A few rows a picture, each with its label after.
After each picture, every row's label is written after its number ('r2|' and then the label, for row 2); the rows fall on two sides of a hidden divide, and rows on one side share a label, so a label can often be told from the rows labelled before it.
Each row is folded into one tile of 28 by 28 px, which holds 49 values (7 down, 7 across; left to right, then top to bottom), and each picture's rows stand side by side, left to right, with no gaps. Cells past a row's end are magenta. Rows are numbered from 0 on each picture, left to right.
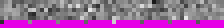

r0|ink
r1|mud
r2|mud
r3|ink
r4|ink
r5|ink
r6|ink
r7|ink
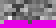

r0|ink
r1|ink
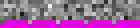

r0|ink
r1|ink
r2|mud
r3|ink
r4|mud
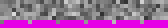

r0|ink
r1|ink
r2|mud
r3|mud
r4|ink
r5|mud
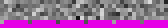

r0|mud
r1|ink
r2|ink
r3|mud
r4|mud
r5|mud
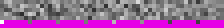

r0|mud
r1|ink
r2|mud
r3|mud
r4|mud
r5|ink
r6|ink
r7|ink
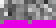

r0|mud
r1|ink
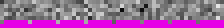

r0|ink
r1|mud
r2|mud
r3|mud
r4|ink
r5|mud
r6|ink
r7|mud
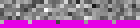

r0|mud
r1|mud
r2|ink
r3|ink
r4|mud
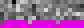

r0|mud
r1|mud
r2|ink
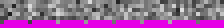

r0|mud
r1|ink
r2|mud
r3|mud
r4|ink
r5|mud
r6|ink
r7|ink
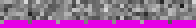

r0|mud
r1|mud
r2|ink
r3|ink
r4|mud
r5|mud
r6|ink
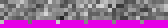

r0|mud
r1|mud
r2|mud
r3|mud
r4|mud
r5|mud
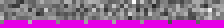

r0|ink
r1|mud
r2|mud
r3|mud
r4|mud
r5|mud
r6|ink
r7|ink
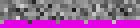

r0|ink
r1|ink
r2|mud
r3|mud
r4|mud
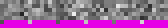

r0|ink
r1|mud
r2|mud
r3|mud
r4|ink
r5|mud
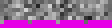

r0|mud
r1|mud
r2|mud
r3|mud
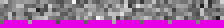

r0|mud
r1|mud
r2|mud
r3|ink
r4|ink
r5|ink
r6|mud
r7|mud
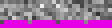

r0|ink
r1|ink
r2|ink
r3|ink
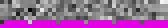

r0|ink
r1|mud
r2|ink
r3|mud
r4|mud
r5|ink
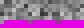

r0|mud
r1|ink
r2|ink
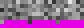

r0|mud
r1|ink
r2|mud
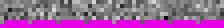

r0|mud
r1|ink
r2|mud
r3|mud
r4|ink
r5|ink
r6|mud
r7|ink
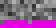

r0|mud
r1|mud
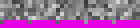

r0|ink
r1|ink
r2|ink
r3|ink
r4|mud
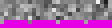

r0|ink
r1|ink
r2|mud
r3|ink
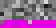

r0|mud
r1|mud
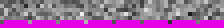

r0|ink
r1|mud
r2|ink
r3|mud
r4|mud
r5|ink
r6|ink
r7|mud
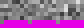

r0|ink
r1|mud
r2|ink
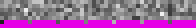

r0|ink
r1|mud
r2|ink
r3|mud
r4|ink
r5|mud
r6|mud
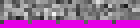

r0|ink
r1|ink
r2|ink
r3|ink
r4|ink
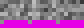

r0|mud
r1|ink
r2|ink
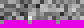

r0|mud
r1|ink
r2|mud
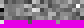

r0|mud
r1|ink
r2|mud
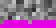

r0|ink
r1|mud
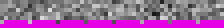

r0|mud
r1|ink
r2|ink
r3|ink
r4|ink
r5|mud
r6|ink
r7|ink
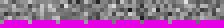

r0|mud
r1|mud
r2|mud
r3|mud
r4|mud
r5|mud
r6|mud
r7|ink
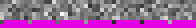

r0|ink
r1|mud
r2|ink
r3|mud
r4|ink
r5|mud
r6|mud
